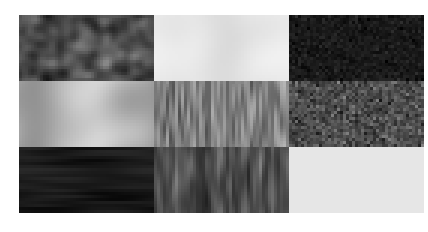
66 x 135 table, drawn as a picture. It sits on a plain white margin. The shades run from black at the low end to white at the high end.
The table splits into 3 rows of 3 panels. Panel 1,1: low, blotchy. Panel 1,2: very high, smooth, faint in contrast. Panel 1,3: very low, fine-grained, faint in contrast. Panel 2,1: high, smooth. Panel 2,2: middling, streaked downward. Panel 2,3: low, fine-grained. Panel 3,1: very low, streaked across, faint in contrast. Panel 3,2: low, streaked downward. Panel 3,3: very high, flat.
